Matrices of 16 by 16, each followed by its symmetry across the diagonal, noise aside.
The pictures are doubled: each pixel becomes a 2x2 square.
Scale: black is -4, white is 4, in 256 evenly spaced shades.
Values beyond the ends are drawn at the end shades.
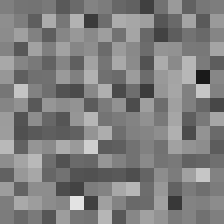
antisymmetric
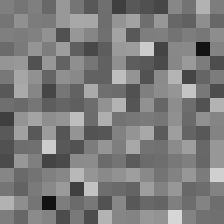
symmetric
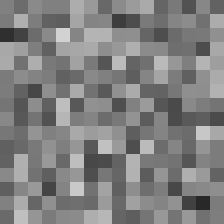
neither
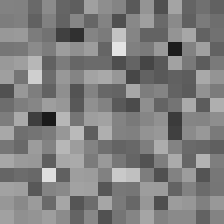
antisymmetric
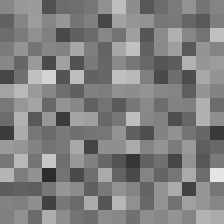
neither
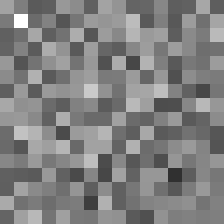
symmetric
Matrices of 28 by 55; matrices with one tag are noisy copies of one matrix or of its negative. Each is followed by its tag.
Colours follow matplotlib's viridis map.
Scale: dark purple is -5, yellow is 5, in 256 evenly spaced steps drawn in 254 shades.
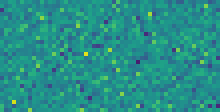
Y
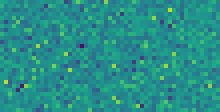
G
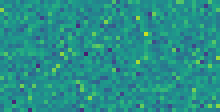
Y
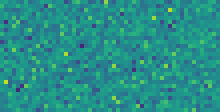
G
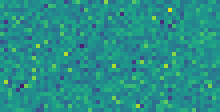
G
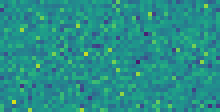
Y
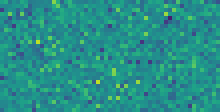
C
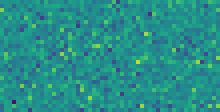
Y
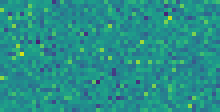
C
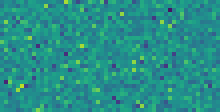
G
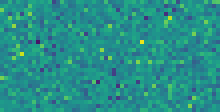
C
